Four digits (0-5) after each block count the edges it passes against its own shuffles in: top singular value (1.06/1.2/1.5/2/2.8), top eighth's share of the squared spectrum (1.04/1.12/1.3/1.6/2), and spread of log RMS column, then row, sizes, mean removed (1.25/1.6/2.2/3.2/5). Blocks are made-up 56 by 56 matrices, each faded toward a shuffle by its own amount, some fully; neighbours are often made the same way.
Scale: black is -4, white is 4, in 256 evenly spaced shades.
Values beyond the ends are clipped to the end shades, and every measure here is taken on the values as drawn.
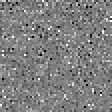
2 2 1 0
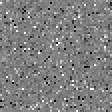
0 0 0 0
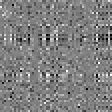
5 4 3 3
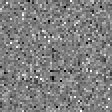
2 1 0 0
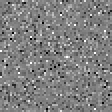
1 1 0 0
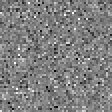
3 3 1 1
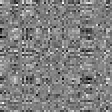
4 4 3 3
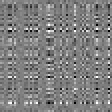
5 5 4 4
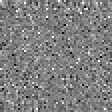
3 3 1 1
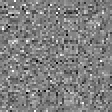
4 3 1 1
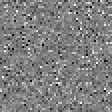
3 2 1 0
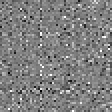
4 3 1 2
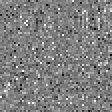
3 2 1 0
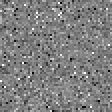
1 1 0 0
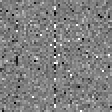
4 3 1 0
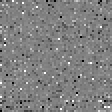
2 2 0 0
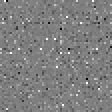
1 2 1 1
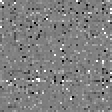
2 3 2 2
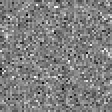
1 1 0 1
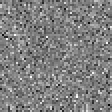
1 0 0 0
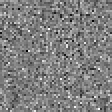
0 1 0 0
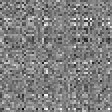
4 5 3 3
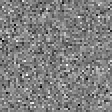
2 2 0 0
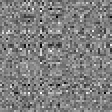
4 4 2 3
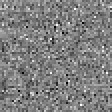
2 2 1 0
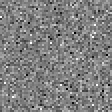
2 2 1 0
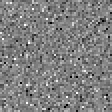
0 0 0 0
